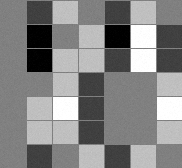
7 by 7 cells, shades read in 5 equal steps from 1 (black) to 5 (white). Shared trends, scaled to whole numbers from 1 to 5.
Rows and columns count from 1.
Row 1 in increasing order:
2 2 3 3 3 4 4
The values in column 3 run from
3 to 5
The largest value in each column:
3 4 5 4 3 5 5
